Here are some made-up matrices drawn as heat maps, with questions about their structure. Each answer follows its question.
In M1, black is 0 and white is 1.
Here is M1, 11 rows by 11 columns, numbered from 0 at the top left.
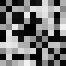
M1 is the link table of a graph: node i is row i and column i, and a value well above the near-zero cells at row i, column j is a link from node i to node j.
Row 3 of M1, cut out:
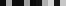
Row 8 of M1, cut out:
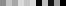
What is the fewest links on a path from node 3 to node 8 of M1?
1
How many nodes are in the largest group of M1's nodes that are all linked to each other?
5
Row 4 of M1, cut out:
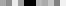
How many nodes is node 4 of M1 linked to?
9
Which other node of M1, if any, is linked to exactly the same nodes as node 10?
node 8
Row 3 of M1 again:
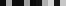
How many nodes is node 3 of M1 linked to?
5
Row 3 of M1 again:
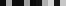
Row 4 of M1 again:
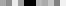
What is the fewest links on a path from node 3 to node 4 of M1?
1
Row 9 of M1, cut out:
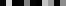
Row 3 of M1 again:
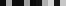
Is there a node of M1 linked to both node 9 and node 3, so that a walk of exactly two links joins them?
yes
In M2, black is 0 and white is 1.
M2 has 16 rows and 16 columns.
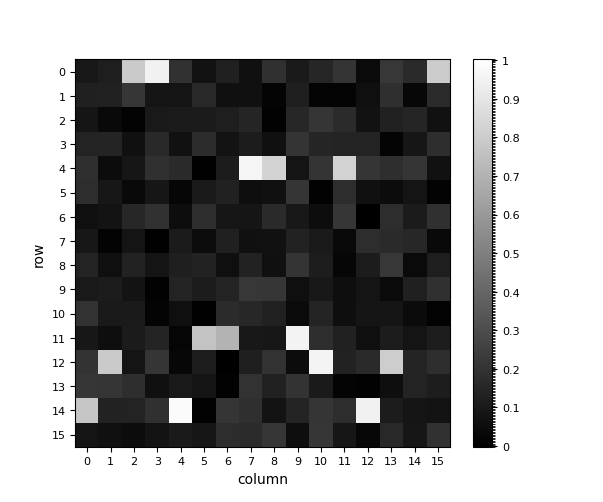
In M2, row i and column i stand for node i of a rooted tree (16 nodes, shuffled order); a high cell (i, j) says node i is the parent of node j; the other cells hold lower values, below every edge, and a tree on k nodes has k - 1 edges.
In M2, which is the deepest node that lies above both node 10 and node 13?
12
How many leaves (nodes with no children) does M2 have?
11
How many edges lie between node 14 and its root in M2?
0
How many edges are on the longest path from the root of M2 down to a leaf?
3
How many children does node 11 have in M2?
3
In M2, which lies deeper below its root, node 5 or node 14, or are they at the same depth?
node 5
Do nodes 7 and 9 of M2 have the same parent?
no
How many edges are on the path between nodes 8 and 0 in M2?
3
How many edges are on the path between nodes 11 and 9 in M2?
1
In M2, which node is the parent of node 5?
11
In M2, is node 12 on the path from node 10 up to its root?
yes
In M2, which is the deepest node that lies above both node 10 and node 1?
12
